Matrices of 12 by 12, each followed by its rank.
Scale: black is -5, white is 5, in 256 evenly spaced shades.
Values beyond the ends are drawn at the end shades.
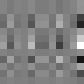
one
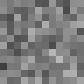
full rank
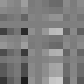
one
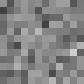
full rank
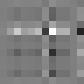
one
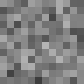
full rank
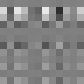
one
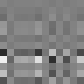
one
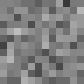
full rank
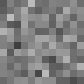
full rank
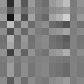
one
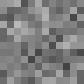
full rank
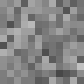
full rank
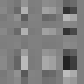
one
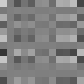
one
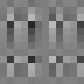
one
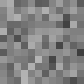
full rank
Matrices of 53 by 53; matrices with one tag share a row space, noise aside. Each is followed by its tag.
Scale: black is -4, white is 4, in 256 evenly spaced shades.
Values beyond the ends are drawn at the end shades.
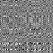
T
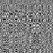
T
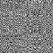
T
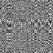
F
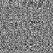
T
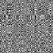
F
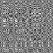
T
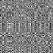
F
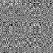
T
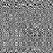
T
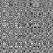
T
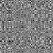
F
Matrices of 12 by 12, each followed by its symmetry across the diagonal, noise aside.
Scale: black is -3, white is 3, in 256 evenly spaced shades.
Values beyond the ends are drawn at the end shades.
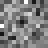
symmetric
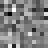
antisymmetric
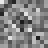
symmetric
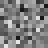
antisymmetric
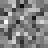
antisymmetric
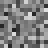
antisymmetric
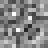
symmetric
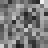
neither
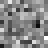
neither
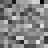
neither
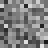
antisymmetric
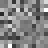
symmetric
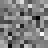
neither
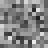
symmetric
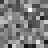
neither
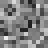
symmetric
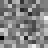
neither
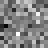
neither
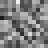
antisymmetric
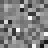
symmetric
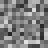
antisymmetric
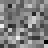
neither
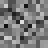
symmetric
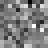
neither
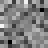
symmetric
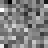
antisymmetric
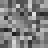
antisymmetric
